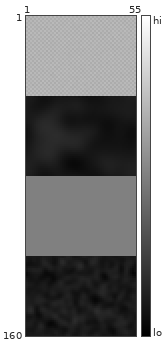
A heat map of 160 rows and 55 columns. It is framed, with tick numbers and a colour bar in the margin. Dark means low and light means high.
The table splits into 4 rows of 1 panel. Panel 1,1: high, checkered, faint in contrast. Panel 2,1: very low, smooth, faint in contrast. Panel 3,1: middling, flat. Panel 4,1: very low, blotchy, faint in contrast.
